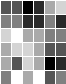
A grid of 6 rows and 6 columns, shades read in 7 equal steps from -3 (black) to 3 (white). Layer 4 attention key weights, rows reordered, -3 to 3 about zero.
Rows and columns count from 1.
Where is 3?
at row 3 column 2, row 6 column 2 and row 6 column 4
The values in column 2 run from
-1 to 3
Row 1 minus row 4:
-2 -3 -5 -3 2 3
